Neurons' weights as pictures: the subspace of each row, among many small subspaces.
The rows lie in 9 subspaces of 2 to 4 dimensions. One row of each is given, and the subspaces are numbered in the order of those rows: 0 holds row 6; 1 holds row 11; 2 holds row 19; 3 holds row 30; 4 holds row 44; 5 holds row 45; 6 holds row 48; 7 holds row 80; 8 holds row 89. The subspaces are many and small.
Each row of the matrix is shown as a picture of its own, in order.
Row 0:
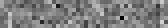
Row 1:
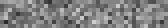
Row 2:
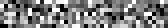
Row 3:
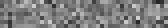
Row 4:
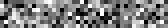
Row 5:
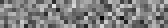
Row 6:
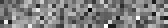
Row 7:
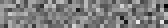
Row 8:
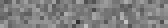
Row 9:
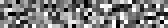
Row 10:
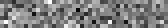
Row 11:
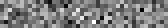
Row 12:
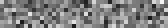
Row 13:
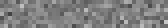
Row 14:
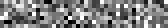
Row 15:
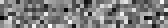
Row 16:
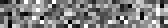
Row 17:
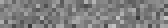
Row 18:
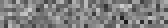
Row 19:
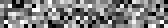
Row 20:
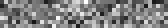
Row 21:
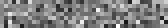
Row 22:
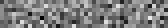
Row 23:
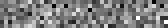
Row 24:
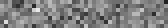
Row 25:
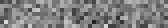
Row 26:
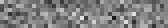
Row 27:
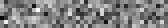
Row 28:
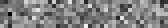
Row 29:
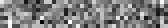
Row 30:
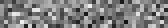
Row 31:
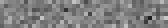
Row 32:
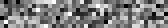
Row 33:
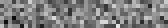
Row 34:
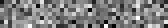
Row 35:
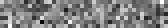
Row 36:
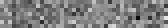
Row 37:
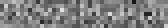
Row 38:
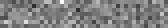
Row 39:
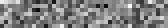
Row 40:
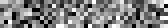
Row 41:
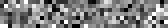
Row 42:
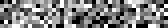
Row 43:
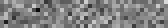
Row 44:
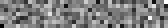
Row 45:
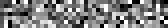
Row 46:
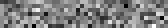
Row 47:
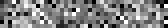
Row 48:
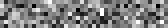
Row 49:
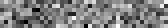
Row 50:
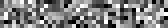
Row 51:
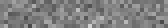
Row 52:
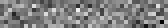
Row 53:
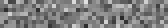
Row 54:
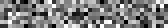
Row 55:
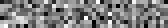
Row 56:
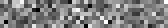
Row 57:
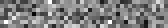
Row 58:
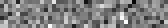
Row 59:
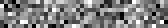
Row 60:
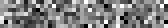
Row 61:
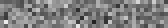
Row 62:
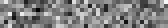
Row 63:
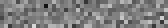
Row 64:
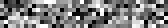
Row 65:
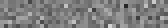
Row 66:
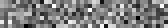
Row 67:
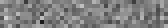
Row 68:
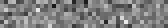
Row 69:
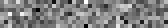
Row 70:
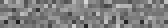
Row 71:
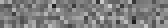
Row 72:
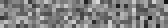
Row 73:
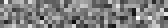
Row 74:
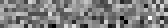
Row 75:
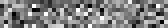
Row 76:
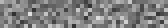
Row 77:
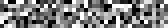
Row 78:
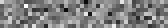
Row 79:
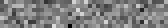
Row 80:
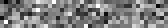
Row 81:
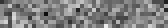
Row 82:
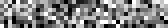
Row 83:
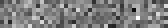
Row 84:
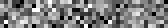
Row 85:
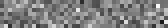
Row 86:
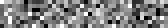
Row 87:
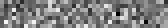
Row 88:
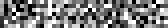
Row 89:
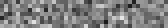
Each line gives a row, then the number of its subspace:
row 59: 8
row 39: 8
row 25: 1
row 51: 3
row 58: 8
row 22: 3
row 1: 1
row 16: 7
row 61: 1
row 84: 2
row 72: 4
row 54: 4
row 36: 0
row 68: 2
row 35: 7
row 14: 4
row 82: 5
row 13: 7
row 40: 3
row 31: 8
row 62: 5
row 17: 1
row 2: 8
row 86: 8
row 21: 5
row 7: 5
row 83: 0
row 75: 6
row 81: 5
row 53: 2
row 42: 1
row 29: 7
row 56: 2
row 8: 8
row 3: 3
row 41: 8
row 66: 4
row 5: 4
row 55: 4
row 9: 6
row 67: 8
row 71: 4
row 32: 7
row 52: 6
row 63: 7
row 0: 6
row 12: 3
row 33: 5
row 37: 8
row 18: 5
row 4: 6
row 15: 7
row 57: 4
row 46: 7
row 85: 7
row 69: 6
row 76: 6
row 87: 4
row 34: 4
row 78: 8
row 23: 0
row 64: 7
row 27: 6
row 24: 2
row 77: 2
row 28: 5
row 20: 5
